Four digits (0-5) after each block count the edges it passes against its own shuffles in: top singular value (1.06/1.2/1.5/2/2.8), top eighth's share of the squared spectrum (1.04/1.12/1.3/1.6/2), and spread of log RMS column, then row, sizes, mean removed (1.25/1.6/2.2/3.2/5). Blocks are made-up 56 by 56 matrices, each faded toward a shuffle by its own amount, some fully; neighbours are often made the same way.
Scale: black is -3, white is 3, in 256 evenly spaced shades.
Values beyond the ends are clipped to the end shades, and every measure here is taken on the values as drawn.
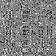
4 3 2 2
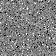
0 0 0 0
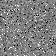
0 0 0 0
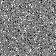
0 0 0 0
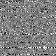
2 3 0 3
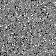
0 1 0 0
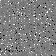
2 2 0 0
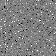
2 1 0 0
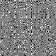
4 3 2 1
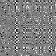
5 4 3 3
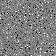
2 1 0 0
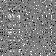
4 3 1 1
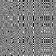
5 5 3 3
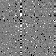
4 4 2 1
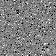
1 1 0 0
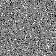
1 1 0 0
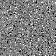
2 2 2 0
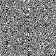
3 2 2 0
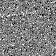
1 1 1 0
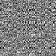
4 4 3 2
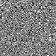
3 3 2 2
